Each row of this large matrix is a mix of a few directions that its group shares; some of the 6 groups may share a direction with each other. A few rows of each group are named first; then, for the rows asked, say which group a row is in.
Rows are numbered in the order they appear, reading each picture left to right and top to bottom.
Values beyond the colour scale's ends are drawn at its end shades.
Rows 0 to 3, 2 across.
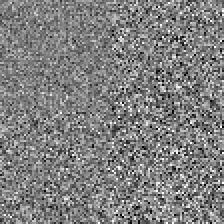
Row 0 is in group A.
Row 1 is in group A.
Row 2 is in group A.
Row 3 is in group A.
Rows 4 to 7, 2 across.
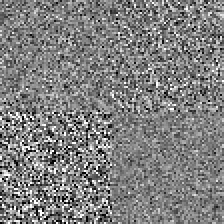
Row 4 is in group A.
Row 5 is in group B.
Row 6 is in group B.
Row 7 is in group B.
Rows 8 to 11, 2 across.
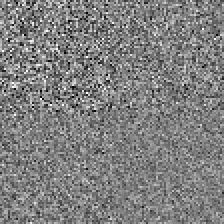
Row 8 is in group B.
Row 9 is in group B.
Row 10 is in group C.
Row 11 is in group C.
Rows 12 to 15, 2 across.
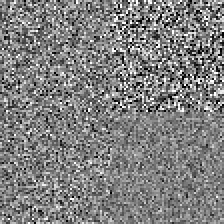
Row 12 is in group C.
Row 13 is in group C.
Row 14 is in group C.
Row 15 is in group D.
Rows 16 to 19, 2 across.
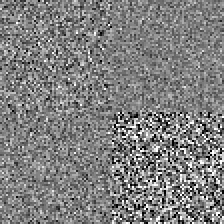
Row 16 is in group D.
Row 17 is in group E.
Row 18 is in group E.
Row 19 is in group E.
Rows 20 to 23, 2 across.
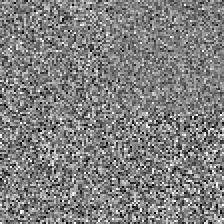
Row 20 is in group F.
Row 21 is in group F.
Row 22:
B
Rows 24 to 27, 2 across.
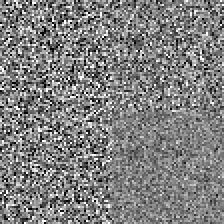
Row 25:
D
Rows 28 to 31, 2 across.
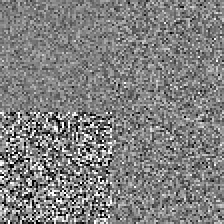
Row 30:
A
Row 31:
F
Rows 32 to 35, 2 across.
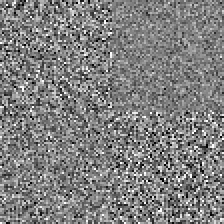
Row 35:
D
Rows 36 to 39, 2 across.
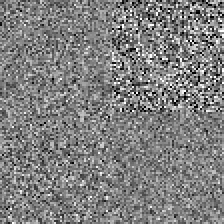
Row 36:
B
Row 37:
A
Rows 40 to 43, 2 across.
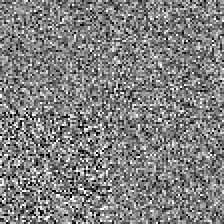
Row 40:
F
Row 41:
B
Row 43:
E
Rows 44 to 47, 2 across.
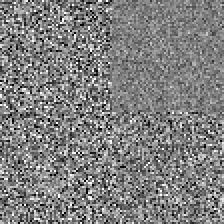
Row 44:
F
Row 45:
D
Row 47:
A
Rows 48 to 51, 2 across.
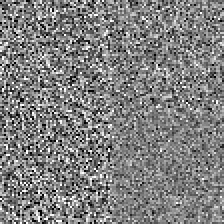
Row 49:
E
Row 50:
B
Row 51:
B
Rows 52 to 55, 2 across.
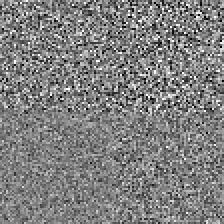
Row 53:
B
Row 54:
F
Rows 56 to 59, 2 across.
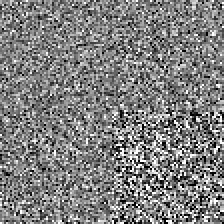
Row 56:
F
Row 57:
D
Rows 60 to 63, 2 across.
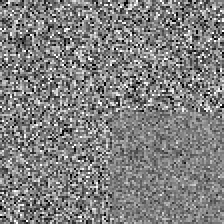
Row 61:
C
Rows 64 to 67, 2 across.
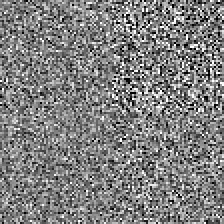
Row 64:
F
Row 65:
F
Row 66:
E
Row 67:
A
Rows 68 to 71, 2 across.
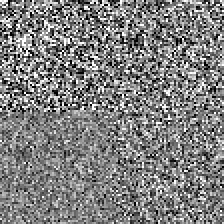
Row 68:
D
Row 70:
D
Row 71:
E
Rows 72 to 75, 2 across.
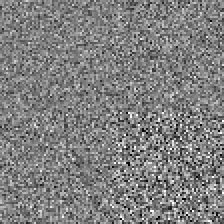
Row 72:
F
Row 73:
C
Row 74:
A
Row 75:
E
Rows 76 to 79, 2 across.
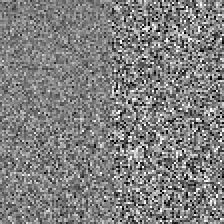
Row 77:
B
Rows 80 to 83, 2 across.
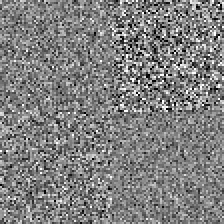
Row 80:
D
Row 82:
A
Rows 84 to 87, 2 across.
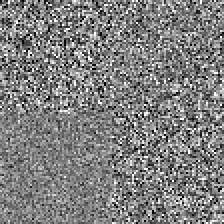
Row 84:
D
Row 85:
B
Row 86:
A
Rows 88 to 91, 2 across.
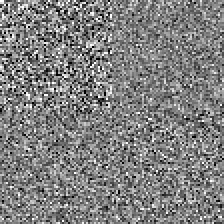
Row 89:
C
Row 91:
F
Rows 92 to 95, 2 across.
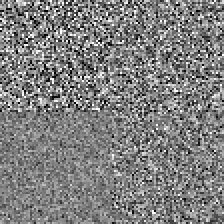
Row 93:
C
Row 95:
B
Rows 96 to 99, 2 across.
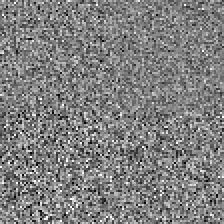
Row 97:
F
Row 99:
D
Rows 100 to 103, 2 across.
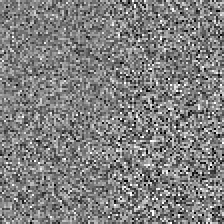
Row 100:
A
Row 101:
B
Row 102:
C
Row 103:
C
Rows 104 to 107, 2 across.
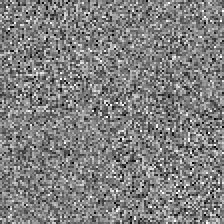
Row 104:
A
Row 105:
A
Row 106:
D
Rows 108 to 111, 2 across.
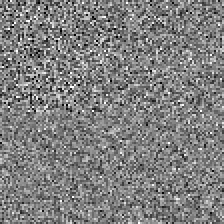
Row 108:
A
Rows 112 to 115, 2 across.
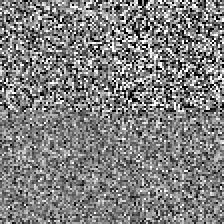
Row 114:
D
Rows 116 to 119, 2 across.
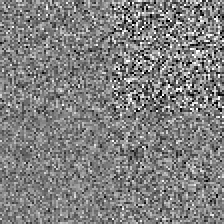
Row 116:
B
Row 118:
D
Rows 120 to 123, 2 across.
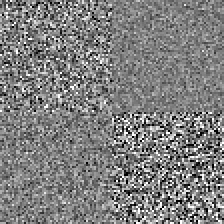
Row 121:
F
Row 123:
F
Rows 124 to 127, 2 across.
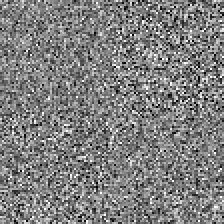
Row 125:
E
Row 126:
F
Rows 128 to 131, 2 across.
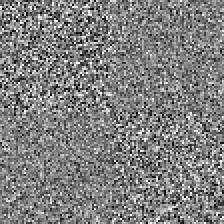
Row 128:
F
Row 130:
C
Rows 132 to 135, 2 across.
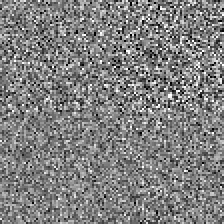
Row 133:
E
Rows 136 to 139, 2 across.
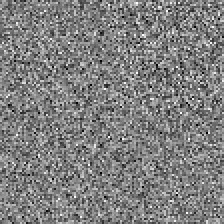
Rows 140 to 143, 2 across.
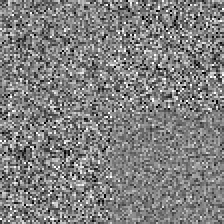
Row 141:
E
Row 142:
D
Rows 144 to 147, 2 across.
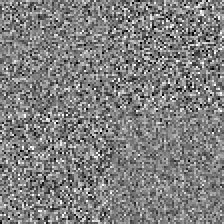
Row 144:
F
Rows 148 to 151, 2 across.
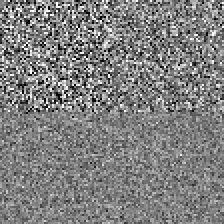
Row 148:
E
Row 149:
D
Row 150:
F
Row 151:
D
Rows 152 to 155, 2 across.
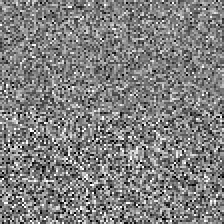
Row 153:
C
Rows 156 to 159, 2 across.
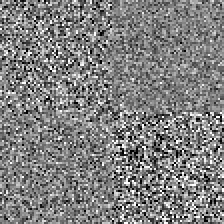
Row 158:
F
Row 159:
D
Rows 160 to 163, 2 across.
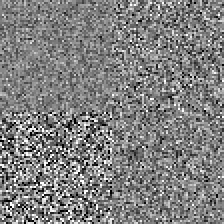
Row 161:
C
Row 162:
C
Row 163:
D
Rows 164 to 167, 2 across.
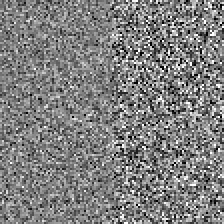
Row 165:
D
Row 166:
F
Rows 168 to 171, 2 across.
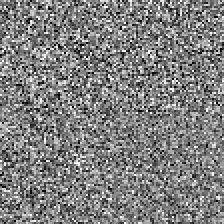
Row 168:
A
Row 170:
A
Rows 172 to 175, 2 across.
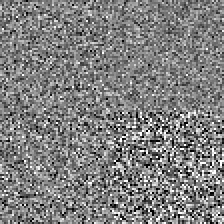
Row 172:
F
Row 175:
C
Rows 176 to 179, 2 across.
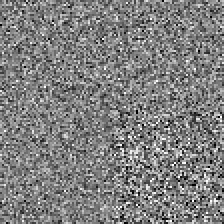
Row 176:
B
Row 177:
C
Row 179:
D
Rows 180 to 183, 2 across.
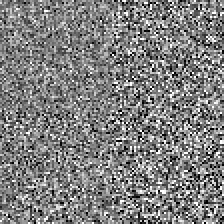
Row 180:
E
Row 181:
C
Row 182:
B
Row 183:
A
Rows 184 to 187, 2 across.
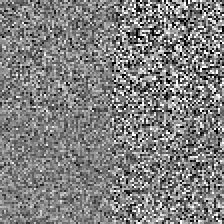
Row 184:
A
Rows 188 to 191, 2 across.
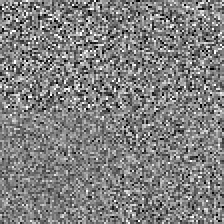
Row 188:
F
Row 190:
E
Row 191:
F
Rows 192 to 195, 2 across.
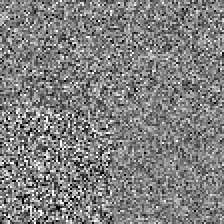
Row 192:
A
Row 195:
A
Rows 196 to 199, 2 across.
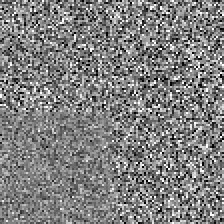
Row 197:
A
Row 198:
B
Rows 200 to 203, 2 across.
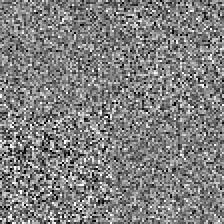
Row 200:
F
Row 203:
A
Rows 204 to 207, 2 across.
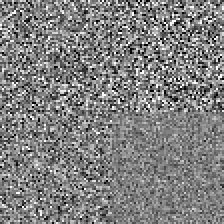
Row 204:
C
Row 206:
C
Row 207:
E
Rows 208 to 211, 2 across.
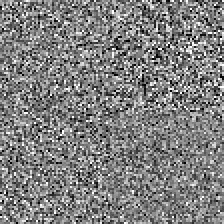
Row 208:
F
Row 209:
A
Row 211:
D
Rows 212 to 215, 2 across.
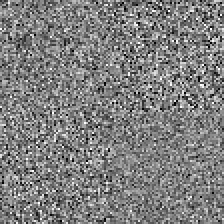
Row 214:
B
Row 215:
F
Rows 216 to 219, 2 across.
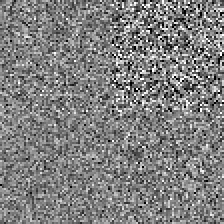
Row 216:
C
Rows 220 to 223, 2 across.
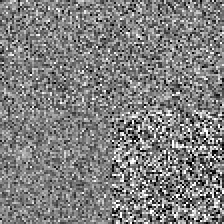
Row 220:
A
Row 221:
C
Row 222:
D
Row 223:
A
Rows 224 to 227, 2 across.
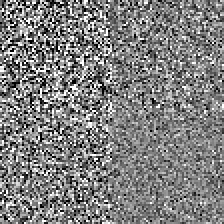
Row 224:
B
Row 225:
B
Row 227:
B
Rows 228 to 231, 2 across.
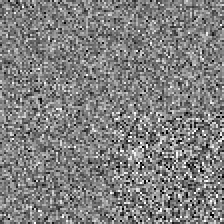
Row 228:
B
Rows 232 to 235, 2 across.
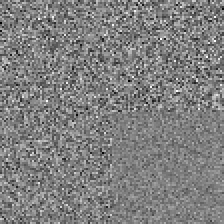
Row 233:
B
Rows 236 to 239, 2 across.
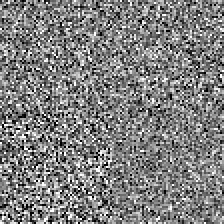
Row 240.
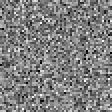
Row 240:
C
